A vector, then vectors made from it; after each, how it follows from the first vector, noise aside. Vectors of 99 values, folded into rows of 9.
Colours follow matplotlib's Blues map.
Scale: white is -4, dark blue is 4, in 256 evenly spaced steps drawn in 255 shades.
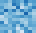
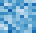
wrapped around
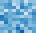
negated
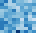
wrapped around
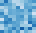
wrapped around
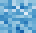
negated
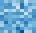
negated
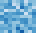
negated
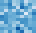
negated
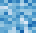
wrapped around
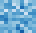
negated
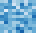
negated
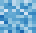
negated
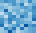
wrapped around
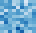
negated
